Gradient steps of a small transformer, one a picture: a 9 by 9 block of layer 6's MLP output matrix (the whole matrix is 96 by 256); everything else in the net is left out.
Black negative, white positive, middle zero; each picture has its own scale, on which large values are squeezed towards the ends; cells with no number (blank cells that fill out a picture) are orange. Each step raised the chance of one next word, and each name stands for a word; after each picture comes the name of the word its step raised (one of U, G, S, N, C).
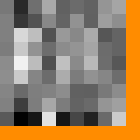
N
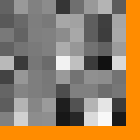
N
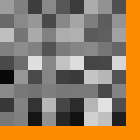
N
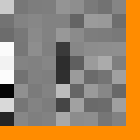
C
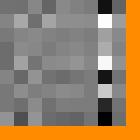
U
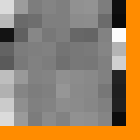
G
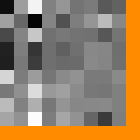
U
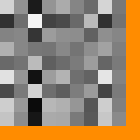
C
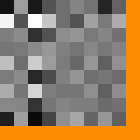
U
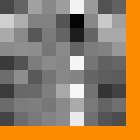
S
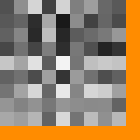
S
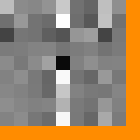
G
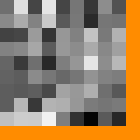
N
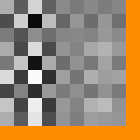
C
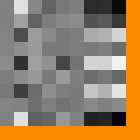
N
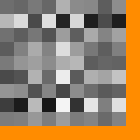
C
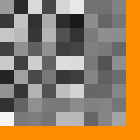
S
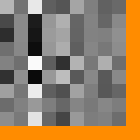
S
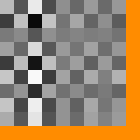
C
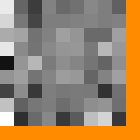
N
